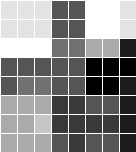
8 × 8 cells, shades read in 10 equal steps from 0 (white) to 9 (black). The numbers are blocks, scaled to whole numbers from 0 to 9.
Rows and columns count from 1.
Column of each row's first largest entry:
4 4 8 6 6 8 8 8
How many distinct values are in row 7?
4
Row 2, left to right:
1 1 1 6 6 0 0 1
